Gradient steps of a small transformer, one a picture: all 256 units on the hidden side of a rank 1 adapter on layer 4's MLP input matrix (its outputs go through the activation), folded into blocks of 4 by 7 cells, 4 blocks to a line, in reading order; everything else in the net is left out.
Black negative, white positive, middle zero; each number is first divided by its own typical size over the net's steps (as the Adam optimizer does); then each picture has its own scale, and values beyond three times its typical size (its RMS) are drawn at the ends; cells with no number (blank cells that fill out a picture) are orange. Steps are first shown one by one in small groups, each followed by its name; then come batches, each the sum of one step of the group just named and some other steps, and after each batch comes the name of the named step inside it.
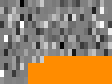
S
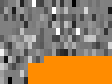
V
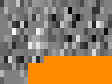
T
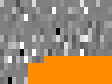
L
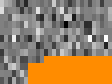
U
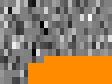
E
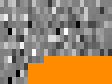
L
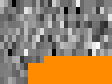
U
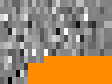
L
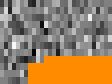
E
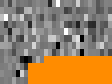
U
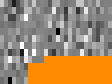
L
